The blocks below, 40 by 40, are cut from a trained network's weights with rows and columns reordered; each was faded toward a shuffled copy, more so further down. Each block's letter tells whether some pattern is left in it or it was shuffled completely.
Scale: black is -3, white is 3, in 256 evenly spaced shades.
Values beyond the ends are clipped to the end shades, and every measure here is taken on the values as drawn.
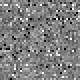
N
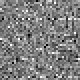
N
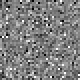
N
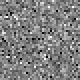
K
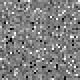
K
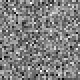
K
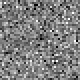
K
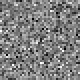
K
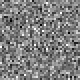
K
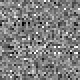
N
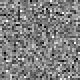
K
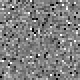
K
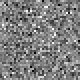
K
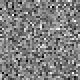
K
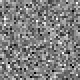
K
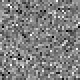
K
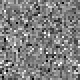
K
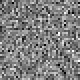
N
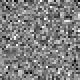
N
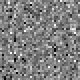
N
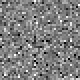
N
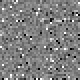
N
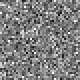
K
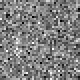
K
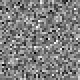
K
